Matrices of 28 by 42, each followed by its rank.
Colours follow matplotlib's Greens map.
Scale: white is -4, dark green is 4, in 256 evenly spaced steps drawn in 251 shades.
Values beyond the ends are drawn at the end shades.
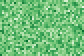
full rank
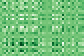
two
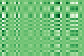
one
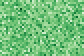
full rank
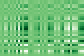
one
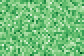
full rank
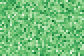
full rank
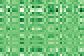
two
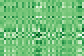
two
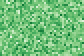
full rank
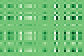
one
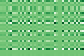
one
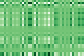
one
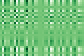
one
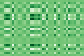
one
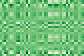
two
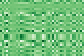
two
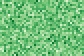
full rank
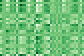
two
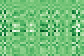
two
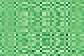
two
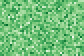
full rank
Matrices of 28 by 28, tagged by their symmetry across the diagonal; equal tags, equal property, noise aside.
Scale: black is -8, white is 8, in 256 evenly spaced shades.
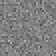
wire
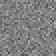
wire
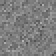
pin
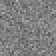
wire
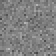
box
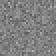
box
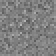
pin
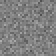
wire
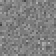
pin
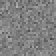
box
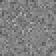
pin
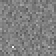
box
